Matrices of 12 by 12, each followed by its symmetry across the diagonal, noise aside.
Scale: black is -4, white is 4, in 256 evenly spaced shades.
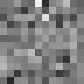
neither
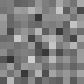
antisymmetric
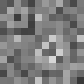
symmetric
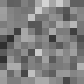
antisymmetric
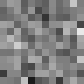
antisymmetric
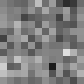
antisymmetric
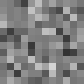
antisymmetric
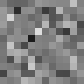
antisymmetric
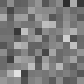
neither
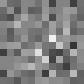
symmetric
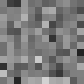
neither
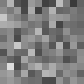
neither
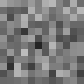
neither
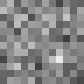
symmetric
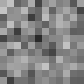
symmetric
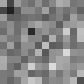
symmetric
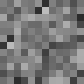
symmetric
